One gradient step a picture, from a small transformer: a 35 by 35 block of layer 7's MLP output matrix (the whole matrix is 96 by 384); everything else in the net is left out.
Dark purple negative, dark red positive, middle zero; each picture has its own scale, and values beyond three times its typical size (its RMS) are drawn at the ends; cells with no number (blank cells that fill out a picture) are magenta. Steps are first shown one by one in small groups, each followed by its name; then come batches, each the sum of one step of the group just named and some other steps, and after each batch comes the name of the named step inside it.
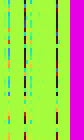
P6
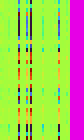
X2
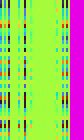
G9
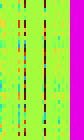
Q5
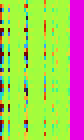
Q5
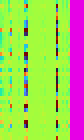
G9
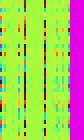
Q5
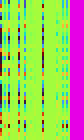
G9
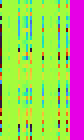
X2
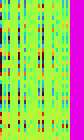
G9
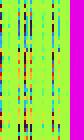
X2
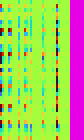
X2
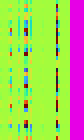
X2
